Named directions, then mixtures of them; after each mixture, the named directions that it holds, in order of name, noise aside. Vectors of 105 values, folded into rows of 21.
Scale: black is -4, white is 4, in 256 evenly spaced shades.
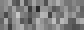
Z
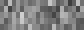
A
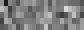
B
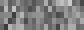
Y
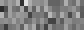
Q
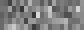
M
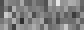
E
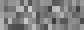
M, Y, Z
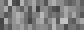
A, B, Z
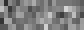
B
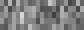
A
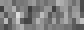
Q, Y, Z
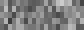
Y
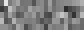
B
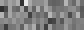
Q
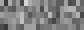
A, B, Q
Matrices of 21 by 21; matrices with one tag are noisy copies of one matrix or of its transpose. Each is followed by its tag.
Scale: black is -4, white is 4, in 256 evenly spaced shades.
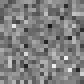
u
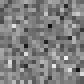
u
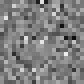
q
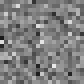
q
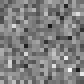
u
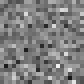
u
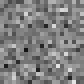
u
